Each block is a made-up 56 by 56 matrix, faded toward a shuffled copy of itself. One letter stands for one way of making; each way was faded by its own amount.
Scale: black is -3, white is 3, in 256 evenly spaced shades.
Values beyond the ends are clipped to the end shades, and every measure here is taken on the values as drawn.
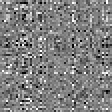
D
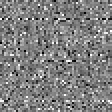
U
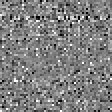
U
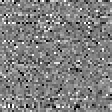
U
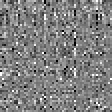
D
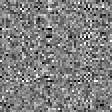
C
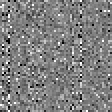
D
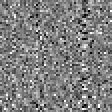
C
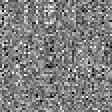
C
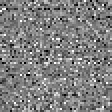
U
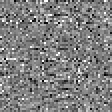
U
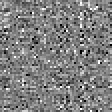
C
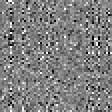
D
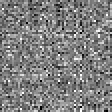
C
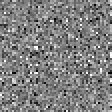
C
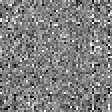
C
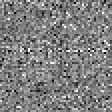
U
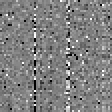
D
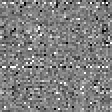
U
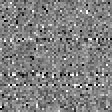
U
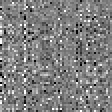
D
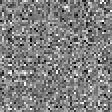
C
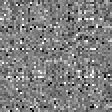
U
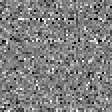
U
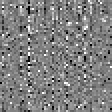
D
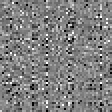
D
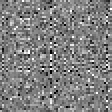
D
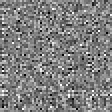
C
